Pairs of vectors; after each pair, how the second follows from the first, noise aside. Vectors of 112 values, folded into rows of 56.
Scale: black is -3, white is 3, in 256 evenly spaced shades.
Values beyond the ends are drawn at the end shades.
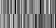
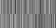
shrunk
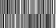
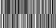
reversed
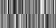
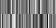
reversed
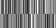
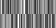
reversed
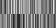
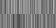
shrunk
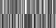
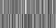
shrunk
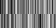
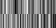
reversed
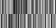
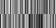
reversed
